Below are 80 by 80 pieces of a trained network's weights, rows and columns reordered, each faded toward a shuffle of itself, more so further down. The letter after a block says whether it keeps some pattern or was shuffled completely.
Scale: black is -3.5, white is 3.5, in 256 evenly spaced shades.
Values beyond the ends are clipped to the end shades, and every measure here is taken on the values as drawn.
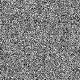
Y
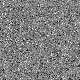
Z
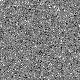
Z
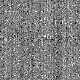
Y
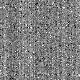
Y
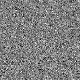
Y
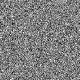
Y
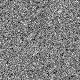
Z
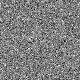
Z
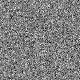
Y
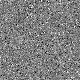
Z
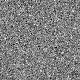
Z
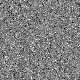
Z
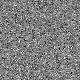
Z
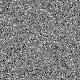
Z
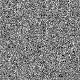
Y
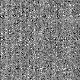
Y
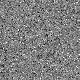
Z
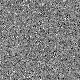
Z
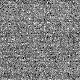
Y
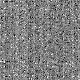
Y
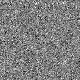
Y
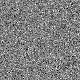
Z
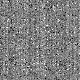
Y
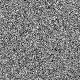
Z
